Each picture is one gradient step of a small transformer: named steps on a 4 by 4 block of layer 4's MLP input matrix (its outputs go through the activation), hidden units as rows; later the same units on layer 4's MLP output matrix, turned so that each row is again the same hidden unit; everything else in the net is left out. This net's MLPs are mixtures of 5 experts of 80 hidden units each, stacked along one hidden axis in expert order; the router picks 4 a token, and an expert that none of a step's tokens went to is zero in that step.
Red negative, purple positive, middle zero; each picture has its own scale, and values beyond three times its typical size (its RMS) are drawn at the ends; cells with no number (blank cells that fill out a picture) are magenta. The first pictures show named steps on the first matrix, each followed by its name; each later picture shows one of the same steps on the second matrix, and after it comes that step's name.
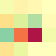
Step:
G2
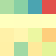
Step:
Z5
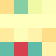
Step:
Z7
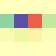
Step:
G2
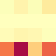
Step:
Z7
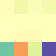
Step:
Z7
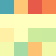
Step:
Z5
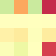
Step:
Z5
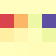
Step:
G2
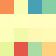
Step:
Z5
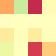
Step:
Z5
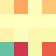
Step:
Z7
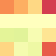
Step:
Z5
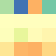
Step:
Z5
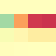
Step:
G2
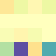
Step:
Z7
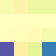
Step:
Z7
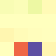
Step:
Z7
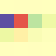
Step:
G2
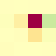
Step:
G2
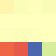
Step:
Z7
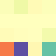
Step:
Z7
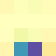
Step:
Z7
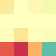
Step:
Z7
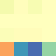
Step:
Z7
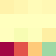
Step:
Z7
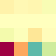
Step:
Z7
